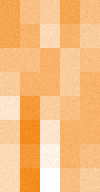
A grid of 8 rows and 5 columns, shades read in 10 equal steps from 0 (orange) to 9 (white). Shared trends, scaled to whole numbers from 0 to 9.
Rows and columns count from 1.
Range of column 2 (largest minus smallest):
4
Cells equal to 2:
3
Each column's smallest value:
2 0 3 2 3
